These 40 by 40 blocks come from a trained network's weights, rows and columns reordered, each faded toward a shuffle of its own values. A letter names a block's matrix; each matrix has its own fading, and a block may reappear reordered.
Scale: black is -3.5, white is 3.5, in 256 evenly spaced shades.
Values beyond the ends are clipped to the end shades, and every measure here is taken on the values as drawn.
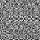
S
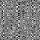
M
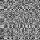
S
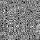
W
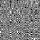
M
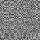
S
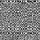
S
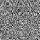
W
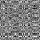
S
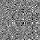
M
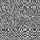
S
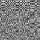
S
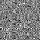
W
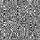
W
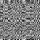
S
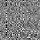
M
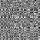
S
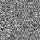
W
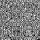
W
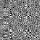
M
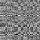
S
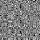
W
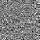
W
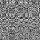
S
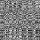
S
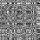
S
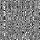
M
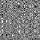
W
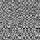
S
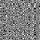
M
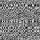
S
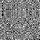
W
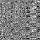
M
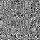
W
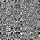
M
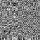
W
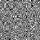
W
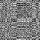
S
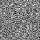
W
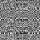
S
